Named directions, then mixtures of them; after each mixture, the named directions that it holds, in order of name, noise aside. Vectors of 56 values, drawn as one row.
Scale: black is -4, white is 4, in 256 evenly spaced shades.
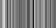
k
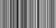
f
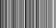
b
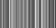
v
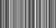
b, v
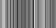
f, k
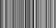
b, k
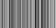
v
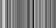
k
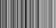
b, f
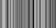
k, v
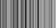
b, f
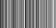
b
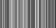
f, v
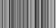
v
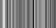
k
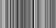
f, k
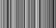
b, v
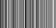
b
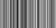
f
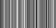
b, f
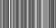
f, v
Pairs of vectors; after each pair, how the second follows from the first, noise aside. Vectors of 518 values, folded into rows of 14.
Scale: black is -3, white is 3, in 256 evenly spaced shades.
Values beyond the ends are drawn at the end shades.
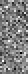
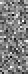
wrapped around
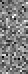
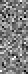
reversed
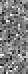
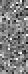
reversed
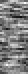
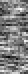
reversed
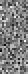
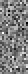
reversed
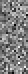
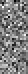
reversed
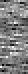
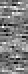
wrapped around
